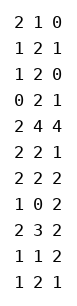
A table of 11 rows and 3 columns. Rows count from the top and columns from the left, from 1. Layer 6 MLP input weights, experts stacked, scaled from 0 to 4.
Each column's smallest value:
0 0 0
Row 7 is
2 2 2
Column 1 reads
2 1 1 0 2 2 2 1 2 1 1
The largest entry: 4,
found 2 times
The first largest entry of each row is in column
1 2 2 2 2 1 1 3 2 3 2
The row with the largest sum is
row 5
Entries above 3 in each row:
0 0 0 0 2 0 0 0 0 0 0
